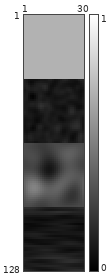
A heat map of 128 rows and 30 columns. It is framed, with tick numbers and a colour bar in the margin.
The table splits into 4 rows of 1 panel. Panel 1,1: high, flat. Panel 2,1: very low, blotchy, faint in contrast. Panel 3,1: low, smooth. Panel 4,1: very low, streaked across, faint in contrast.
